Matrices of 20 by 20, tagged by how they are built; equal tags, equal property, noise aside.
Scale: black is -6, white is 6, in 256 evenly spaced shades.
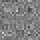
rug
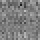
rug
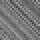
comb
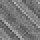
comb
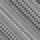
comb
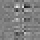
rug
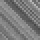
comb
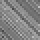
comb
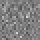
rug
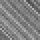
comb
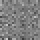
rug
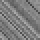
comb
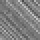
comb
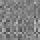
rug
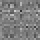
rug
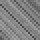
comb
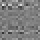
rug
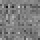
rug
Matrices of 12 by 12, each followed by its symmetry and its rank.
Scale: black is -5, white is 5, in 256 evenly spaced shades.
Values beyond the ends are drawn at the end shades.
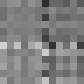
antisymmetric, rank two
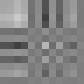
symmetric, rank one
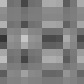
neither, rank one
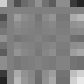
symmetric, rank one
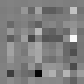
antisymmetric, rank two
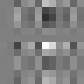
neither, rank one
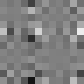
antisymmetric, rank two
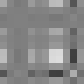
symmetric, rank one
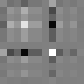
symmetric, rank one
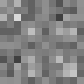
symmetric, rank two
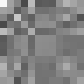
symmetric, rank two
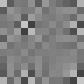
symmetric, rank two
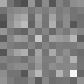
symmetric, rank two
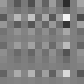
neither, rank one
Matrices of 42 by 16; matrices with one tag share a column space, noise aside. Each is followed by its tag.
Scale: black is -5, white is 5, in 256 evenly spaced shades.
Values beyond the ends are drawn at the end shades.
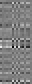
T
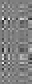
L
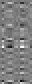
T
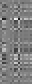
L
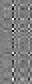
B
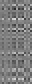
B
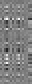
L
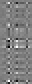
T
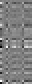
T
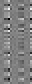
B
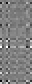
T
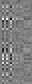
L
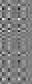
B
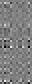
T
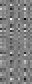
B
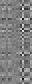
B
